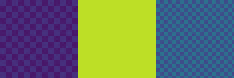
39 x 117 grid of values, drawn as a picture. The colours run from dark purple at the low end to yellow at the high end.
It is made of 1 by 3 panels. Panel 1,1: very low, checkered, faint in contrast. Panel 1,2: very high, flat. Panel 1,3: low, checkered.
